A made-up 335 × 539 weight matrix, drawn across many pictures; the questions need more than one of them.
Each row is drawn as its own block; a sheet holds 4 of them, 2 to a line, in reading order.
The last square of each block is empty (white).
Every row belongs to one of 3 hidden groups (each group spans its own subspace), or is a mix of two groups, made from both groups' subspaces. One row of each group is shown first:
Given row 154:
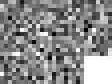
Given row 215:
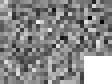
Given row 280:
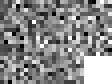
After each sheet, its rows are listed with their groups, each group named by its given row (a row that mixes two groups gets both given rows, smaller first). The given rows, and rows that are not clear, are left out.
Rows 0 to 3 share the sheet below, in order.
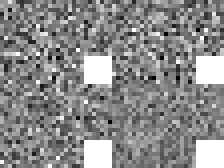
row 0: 154
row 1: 154
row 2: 280
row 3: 215
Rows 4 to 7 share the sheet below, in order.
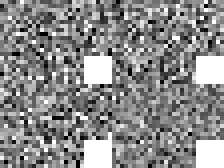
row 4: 154
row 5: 215
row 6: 154 and 280
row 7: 154
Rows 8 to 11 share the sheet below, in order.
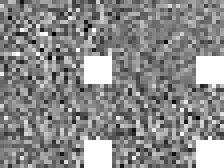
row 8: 154
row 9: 215
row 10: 280
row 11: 280
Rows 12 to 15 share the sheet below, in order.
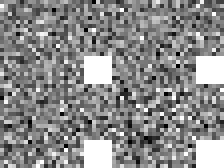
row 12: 154 and 215
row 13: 154 and 280
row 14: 154
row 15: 215
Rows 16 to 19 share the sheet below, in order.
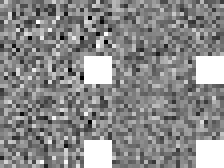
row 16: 215
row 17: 215 and 280
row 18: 154
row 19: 154 and 280
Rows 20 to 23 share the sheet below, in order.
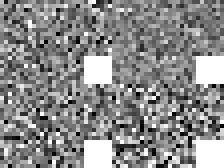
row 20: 215 and 280
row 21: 215 and 280
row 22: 154
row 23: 154 and 280
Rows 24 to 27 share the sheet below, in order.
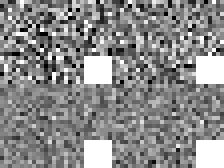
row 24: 154
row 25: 154 and 280
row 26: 154
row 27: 154
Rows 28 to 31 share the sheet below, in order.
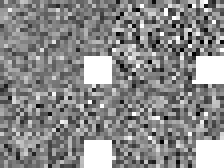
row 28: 154 and 215
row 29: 215 and 280
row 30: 215
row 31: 154
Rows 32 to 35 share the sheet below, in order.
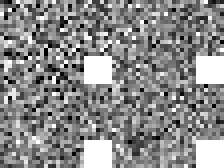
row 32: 154
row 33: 280
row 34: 215
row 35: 215
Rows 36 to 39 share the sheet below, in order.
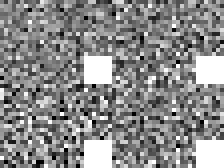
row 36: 280
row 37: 154
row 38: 154
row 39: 154
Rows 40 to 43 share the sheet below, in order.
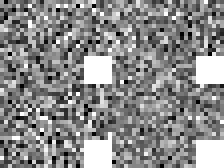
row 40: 215 and 280
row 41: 215 and 280
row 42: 154
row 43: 280
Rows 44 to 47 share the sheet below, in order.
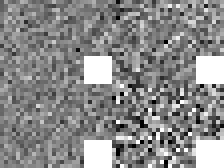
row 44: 154 and 215
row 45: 215
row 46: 215
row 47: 154
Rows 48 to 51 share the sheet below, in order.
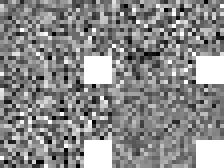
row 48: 154
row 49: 215
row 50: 154
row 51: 215
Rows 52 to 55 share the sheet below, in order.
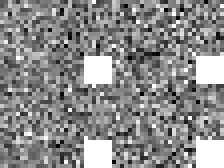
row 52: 215 and 280
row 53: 215
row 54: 215 and 280
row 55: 280
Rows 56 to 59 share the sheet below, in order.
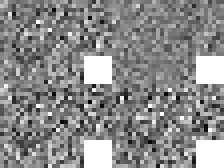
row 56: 215
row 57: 215 and 280
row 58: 215
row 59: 215
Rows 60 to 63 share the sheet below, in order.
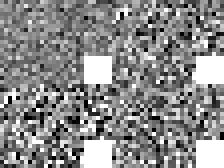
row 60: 280
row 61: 215
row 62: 215
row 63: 154
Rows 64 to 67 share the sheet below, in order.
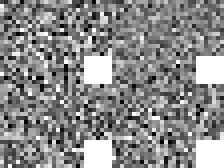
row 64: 154
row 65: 154
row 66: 154 and 280
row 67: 154
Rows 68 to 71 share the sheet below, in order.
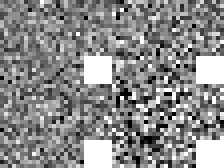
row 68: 280
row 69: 154
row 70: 215 and 280
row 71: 215
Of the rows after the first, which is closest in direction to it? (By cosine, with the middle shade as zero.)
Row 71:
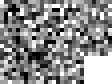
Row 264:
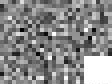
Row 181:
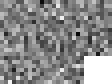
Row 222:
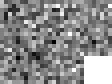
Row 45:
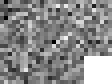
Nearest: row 222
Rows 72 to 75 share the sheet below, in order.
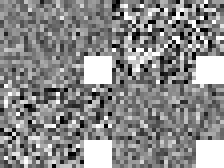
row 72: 280
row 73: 215
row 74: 215
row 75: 154 and 280
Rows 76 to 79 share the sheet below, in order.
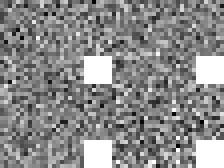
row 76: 280
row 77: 154 and 215
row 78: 215
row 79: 154
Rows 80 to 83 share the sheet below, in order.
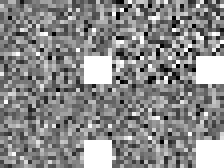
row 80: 154
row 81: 154
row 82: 215 and 280
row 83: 154
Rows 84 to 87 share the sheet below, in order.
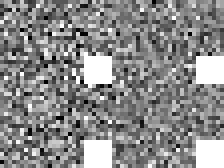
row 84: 154 and 280
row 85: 280
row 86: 280
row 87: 154
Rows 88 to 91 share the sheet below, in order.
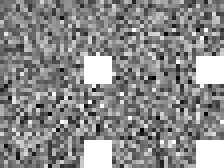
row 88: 280
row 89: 154
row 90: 215
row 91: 154 and 280
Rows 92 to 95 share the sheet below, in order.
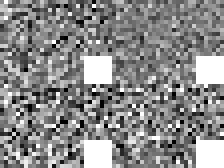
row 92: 215
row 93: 154
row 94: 215
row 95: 215 and 280
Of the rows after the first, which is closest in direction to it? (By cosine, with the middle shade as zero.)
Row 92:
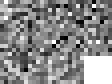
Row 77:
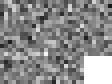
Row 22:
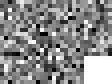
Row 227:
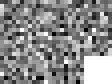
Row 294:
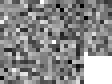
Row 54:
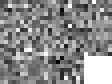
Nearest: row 294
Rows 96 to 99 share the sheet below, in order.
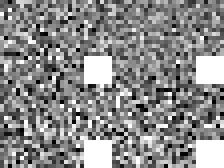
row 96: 154
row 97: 154
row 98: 280
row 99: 215
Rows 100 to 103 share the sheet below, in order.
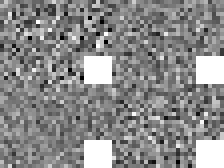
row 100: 215
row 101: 154
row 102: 280
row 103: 154
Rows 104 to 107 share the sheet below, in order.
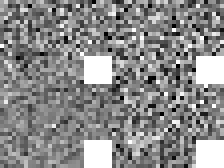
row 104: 215 and 280
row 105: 154
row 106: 215
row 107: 215
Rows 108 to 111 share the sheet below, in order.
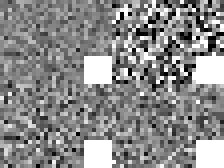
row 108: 154
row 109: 215
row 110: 154
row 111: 280
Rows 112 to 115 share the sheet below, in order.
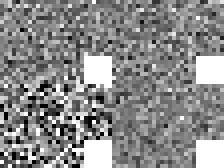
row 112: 154 and 280
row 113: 280
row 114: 280
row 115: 215
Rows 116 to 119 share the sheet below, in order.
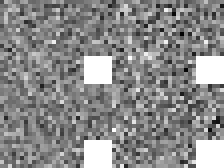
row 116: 215
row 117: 215
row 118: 280
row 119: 215 and 280
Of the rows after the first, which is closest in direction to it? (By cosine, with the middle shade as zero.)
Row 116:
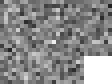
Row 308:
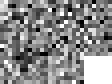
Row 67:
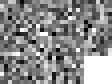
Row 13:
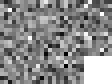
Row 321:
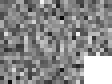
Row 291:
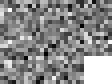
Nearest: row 291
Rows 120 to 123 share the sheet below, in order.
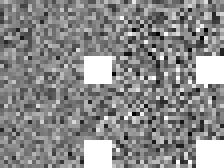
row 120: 154 and 280
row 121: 154
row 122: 215
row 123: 154 and 280
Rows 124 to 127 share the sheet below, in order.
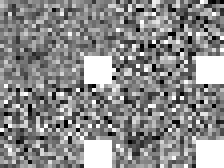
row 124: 215
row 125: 280
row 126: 215 and 280
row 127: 215
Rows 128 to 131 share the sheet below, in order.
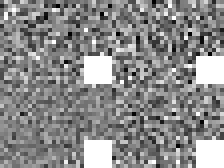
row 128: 154 and 215
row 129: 280
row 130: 154 and 280
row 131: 154
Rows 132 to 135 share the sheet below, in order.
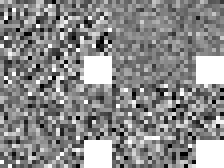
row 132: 154 and 215
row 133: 280
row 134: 280
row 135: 215
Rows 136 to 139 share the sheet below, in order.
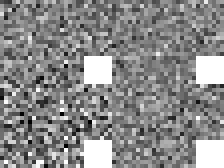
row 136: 154
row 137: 154 and 215
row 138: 154
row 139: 280
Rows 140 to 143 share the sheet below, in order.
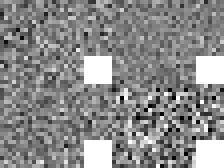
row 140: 154 and 280
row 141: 154 and 280
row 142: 154
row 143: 215
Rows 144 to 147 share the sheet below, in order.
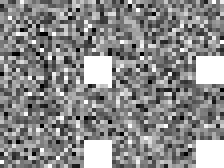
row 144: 154
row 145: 154 and 280
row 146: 280
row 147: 215
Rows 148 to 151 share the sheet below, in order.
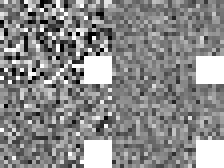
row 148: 280
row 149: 154 and 280
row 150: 215
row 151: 280
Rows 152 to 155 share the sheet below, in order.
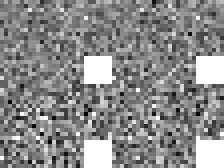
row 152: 280
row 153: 280
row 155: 154 and 280
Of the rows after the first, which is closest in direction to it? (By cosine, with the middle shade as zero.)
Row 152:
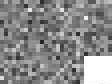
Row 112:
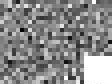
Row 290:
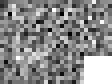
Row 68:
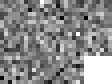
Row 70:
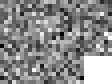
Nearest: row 290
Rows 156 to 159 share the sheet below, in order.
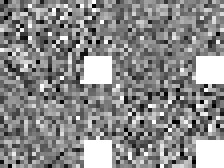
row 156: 215 and 280
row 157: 215
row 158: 280
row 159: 215
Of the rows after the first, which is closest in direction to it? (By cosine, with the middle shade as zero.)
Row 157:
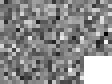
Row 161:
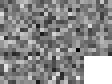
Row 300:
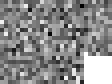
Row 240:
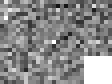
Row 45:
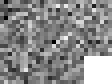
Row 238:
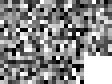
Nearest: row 45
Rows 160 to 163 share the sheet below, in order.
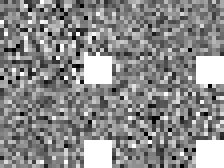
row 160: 280
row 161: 154 and 280
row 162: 154
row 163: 154 and 215
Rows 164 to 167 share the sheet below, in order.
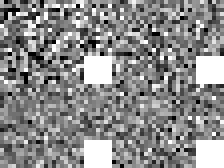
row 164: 215
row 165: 154
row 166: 154 and 215
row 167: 154 and 280
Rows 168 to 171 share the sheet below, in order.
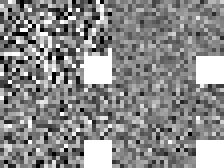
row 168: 154
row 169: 280
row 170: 154
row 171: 154 and 280
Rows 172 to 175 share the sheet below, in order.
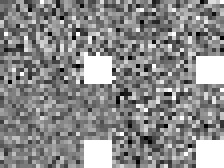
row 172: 280
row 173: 280
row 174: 154 and 280
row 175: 215
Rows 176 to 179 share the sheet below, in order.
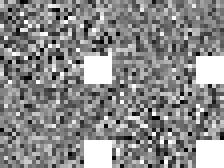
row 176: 154 and 215
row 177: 280
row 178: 215
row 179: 154
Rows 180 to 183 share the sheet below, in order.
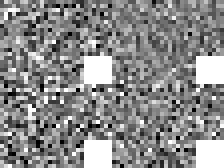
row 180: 215
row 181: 280
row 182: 215 and 280
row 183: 154 and 280
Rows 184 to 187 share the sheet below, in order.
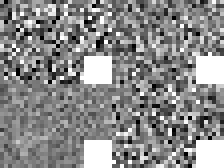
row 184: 215
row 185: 280
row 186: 215
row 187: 280
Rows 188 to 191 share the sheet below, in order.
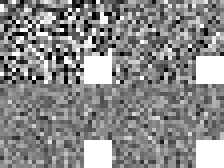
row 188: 154
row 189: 154 and 215
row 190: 154
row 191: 154
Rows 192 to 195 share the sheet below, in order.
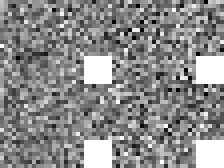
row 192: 215
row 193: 280
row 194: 154 and 215
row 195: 154 and 215
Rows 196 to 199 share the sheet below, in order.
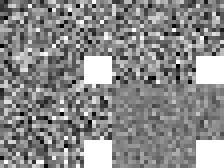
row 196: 215
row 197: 154
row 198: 154
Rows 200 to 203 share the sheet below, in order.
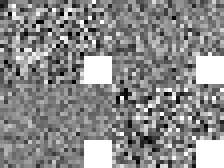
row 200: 215
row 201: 280
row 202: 154
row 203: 215
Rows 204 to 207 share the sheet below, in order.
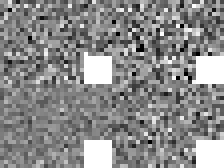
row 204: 154 and 280
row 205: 280
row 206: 154
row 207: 154 and 215
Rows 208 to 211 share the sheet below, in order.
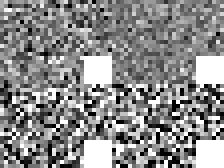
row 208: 215 and 280
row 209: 215
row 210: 215
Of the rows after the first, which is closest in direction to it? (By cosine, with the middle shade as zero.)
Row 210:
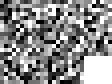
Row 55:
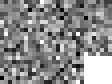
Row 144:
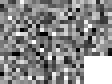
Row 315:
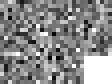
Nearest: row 315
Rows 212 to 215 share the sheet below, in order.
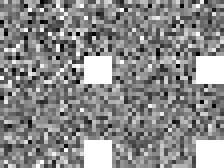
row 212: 280
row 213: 154 and 280
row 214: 154
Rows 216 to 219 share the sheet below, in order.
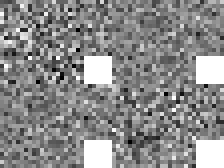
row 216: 154 and 280
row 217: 280
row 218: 280
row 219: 215
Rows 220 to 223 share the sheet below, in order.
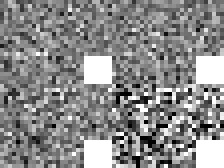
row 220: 154 and 215
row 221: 154
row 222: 215
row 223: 215
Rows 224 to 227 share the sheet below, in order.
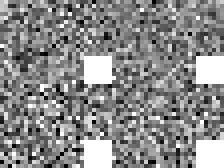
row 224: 215
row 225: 280
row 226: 280
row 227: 154
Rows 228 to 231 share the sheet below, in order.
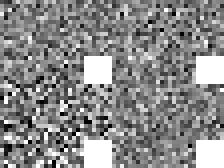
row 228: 154
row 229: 215
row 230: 154
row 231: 215 and 280
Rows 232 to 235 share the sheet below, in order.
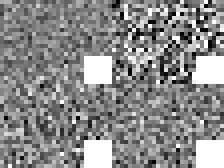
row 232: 154
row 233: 215
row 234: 280
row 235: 154
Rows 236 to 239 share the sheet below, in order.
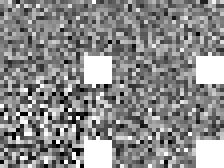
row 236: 154 and 280
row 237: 280
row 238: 280
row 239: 154
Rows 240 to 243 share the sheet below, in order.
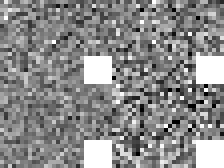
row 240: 215
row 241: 280
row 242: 215 and 280
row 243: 215
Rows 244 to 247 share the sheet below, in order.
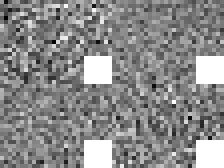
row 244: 215
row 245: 154 and 215
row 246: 154
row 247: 280
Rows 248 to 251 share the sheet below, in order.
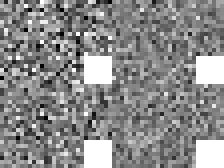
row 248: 280
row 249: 280
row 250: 154 and 280
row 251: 215
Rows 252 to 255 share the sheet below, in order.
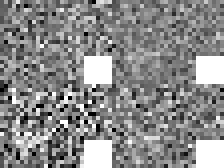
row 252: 280
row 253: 215
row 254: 215
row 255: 215
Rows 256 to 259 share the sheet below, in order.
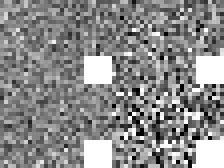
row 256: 215 and 280
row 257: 154
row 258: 154
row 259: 280
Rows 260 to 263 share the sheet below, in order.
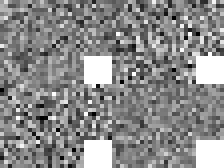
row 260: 215
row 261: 280
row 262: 154 and 215
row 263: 154
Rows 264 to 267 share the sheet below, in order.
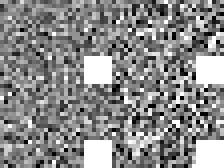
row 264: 154
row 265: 215
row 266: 154
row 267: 215
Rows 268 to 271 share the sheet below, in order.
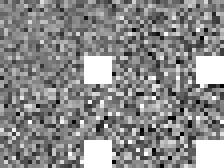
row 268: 280
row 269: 154
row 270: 215
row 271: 280
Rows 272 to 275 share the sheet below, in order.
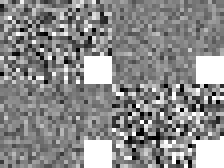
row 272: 154
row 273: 154
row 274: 280
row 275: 215 and 280
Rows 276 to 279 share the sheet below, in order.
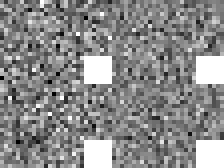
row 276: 280
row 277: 154 and 215
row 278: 215
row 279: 154
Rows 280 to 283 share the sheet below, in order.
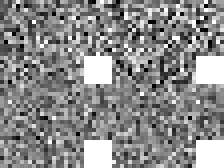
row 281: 215
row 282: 154
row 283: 280
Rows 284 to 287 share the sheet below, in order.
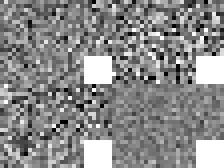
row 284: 215 and 280
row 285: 154
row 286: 215
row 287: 154
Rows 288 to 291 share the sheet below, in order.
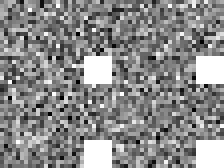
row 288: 154 and 280
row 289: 154 and 215
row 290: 215
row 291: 154 and 215
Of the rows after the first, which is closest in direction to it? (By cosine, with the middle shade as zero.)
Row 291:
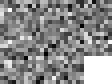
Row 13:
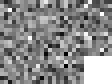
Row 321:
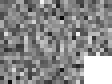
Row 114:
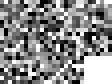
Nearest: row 13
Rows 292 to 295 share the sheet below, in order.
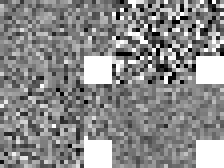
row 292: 154
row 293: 154
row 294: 215 and 280
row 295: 215
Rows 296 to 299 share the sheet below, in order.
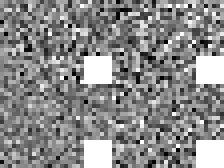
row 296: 280
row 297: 215
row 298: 280
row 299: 154
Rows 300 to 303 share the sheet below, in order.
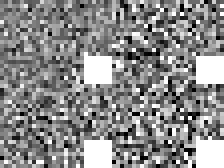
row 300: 280
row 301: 154 and 215
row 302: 154
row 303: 280
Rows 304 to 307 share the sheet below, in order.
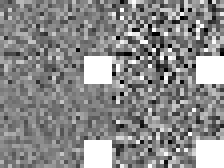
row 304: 154
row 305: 154
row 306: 280
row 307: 154
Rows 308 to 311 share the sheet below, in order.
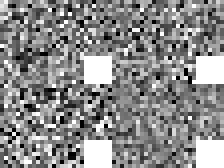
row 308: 215
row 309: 280
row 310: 215
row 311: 280
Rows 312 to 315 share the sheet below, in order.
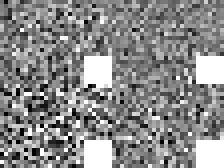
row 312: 154 and 215
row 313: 154 and 280
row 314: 280
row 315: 154
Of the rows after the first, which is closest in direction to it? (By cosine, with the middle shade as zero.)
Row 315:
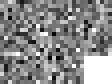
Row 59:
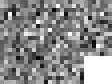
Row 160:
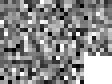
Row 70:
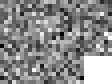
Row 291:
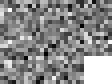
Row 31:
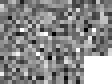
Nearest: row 31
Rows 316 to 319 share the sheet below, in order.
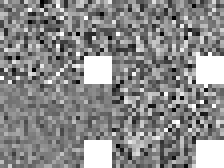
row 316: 280
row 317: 280
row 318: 280
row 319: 215
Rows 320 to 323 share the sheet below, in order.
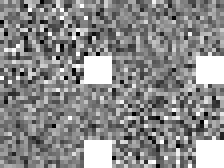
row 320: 280
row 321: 280
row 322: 215
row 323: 154
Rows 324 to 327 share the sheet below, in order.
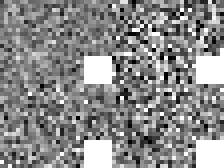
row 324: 215
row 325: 154
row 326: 280
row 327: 215
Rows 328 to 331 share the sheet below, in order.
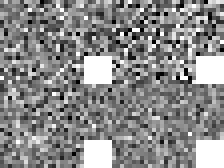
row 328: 280
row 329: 280
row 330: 215
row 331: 154
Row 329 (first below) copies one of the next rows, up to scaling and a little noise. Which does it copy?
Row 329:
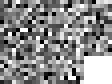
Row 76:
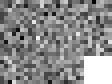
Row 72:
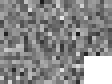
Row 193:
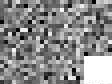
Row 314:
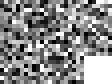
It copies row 193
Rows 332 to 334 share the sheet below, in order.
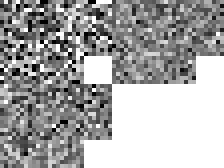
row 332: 280
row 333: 215
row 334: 215
